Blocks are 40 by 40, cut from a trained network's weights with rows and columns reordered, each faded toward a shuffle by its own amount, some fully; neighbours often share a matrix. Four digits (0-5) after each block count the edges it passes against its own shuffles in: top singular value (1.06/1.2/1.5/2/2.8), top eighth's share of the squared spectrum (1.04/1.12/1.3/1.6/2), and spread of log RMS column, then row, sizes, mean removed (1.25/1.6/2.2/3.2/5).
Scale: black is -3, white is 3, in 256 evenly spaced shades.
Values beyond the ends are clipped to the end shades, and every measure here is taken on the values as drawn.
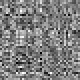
4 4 2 2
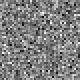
1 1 0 0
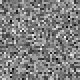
0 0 0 0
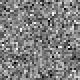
0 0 0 0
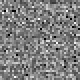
1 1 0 0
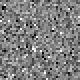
0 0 0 0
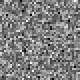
0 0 0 0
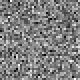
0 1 0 0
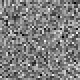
3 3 0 0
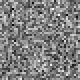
0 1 0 0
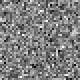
0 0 0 0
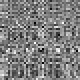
4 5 3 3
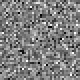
0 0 0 0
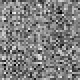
3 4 2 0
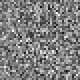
3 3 1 0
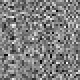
4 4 2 1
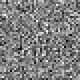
2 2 0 0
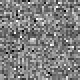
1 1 0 0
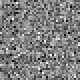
1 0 0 0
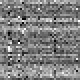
4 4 2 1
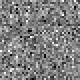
1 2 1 0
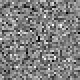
1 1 0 0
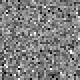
2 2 0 0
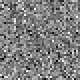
2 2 0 1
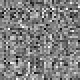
4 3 1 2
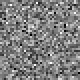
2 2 0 0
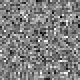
3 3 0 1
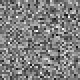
2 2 0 0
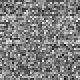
2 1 0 0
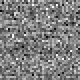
1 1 0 0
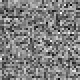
1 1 0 0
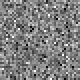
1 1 0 0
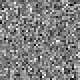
1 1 0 0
